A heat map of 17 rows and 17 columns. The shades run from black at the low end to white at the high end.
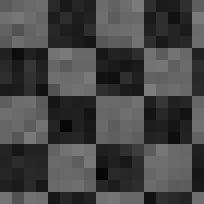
Average level on the scale: 30%. Slope: none. Histogram: two levels. Grain: checkered. Mirror symmetry: none.
